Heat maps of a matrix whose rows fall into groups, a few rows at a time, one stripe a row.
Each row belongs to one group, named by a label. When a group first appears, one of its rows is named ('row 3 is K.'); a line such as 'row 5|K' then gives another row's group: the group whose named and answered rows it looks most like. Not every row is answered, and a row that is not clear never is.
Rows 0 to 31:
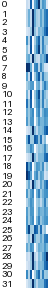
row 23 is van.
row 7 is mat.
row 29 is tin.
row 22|van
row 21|van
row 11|mat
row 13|van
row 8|mat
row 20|tin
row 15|mat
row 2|tin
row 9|van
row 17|tin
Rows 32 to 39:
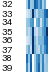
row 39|mat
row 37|tin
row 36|tin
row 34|van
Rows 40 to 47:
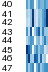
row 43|mat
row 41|tin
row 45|mat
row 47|van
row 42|tin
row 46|mat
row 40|van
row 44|van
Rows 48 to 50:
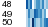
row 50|tin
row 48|mat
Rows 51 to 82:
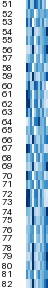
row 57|van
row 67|mat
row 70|mat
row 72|mat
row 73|mat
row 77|van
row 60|mat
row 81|van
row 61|mat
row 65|van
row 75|tin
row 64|mat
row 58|mat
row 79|tin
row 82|tin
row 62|mat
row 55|van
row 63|mat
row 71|van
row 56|tin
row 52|van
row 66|tin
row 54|tin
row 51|mat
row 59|tin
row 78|tin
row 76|van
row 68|van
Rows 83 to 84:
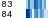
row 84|mat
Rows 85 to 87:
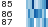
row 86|mat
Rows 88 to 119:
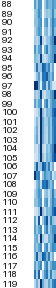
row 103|tin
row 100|tin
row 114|tin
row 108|mat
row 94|tin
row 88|van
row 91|van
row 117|van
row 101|tin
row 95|mat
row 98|tin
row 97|mat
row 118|mat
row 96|mat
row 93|van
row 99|van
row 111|tin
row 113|van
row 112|mat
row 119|tin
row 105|tin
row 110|van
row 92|tin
